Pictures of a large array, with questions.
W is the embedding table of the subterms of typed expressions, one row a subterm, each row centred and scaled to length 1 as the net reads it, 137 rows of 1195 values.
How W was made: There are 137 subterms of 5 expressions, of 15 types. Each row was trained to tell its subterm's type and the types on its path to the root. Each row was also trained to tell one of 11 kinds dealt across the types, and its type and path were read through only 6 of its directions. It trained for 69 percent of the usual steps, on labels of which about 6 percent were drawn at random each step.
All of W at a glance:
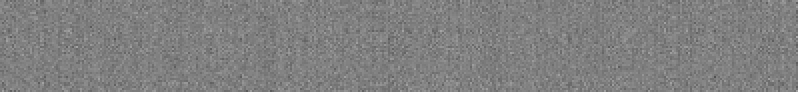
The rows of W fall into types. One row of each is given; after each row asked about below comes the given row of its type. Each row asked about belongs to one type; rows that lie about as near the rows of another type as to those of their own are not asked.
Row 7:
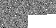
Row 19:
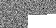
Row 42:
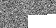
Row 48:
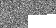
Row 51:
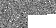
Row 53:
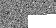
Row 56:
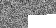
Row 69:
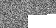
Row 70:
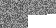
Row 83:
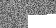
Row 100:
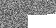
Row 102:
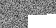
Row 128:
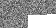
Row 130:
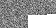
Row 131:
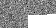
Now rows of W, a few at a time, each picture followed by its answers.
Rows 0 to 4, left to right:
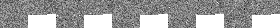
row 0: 69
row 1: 19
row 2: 56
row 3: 69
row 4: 100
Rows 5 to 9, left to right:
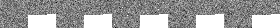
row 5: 70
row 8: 19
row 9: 53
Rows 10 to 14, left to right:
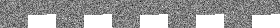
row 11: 7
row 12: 128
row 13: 69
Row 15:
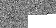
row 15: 131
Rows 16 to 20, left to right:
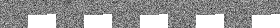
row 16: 102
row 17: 42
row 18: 100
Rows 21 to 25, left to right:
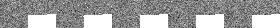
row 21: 100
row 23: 42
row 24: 51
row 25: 51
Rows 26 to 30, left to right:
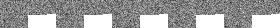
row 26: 70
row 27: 131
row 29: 128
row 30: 56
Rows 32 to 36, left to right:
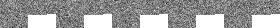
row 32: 83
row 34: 42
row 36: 130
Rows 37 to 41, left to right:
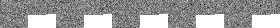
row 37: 83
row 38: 69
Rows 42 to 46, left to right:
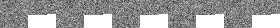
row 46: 70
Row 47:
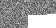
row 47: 69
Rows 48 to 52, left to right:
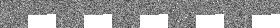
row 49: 128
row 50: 7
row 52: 42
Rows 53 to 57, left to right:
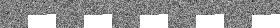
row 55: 53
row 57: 128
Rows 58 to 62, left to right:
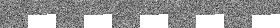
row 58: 53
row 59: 51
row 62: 7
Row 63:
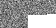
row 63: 51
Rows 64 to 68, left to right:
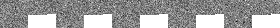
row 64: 69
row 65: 53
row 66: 7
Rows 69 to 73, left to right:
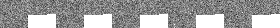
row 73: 53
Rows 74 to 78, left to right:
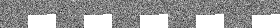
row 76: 70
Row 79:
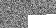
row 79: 130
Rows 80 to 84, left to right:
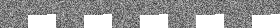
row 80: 130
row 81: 56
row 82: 51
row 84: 83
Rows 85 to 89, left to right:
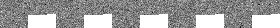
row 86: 70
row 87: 19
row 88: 100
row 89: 48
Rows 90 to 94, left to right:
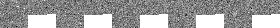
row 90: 131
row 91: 7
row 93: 83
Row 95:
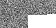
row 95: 51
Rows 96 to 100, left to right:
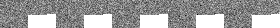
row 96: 102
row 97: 51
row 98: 69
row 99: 53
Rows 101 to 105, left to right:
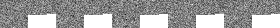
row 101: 102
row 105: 102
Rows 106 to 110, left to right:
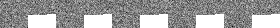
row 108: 130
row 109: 56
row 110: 69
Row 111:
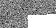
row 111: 53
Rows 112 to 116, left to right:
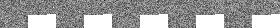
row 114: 7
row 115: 130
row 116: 100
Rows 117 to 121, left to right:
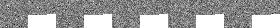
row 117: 19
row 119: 56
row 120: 83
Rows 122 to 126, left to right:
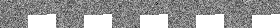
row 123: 128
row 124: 130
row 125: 130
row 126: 128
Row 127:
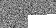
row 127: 53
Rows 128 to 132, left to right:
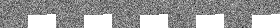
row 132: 19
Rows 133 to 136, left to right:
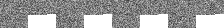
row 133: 51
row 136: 131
